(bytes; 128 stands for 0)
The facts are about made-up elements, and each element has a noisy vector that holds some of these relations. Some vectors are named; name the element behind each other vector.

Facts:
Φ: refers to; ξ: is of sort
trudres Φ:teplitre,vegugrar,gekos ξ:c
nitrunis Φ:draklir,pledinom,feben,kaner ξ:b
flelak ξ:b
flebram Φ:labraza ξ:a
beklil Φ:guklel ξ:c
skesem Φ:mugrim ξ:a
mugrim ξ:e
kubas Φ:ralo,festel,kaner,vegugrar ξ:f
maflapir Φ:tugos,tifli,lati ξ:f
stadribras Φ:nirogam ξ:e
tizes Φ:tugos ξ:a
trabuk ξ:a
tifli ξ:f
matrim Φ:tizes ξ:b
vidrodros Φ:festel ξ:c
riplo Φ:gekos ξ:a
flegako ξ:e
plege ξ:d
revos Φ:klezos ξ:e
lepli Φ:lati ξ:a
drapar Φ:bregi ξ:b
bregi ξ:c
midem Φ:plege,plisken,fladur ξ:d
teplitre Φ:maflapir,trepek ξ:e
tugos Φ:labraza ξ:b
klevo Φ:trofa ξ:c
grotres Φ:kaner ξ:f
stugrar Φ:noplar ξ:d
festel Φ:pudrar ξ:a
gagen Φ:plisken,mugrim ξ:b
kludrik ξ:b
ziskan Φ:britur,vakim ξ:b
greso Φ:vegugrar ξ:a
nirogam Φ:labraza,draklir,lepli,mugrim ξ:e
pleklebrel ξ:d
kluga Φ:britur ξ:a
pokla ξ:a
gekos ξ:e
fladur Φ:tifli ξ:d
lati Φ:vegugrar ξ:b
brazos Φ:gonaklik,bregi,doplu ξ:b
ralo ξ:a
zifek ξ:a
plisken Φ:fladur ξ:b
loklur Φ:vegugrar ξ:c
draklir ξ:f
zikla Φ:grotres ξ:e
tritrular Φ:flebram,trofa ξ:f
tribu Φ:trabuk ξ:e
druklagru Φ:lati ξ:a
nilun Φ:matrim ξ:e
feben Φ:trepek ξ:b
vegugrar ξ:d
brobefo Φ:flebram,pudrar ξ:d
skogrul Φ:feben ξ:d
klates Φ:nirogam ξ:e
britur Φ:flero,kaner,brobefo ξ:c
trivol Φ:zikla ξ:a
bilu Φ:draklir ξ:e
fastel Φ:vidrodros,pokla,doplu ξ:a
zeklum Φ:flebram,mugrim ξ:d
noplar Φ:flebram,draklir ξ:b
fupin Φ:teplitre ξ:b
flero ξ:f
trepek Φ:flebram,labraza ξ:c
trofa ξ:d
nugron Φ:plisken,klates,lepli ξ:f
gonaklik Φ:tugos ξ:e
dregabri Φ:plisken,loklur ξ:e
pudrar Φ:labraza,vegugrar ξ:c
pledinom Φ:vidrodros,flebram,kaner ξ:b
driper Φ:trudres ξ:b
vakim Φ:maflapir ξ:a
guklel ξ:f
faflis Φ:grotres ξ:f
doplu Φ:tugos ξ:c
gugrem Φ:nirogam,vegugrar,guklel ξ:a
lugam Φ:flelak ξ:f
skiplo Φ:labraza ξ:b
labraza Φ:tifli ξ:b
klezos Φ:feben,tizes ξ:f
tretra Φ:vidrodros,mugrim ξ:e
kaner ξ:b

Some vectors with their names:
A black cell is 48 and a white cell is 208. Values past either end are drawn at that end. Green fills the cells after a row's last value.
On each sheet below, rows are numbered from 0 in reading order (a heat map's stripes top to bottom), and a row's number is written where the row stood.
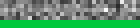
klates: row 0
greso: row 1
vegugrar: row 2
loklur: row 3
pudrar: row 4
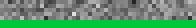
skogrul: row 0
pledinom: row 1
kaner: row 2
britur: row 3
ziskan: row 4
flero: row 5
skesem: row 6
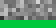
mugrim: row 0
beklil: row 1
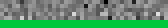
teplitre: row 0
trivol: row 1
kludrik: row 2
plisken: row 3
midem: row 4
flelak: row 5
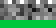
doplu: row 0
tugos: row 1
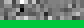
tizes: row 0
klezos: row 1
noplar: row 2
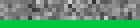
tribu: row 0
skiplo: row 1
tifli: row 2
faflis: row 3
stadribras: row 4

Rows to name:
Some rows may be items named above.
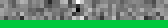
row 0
skesem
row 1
feben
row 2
tizes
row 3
tretra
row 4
festel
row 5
gugrem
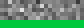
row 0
trudres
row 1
brobefo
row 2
dregabri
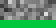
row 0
skiplo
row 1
kaner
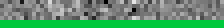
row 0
midem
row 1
draklir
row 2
mugrim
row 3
lati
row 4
gonaklik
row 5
tritrular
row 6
stugrar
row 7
druklagru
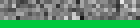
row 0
pledinom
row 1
nugron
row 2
fladur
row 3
vidrodros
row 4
pudrar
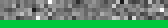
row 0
noplar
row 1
flebram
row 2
nitrunis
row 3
drapar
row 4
grotres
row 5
loklur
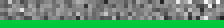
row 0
trudres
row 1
bilu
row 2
skesem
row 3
gagen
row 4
lepli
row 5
midem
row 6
bregi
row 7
trepek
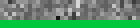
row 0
zeklum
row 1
brazos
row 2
nirogam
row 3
brazos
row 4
zikla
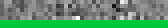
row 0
matrim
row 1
fastel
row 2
maflapir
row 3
lugam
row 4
labraza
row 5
riplo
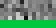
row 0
fladur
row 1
vakim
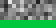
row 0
pudrar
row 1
kubas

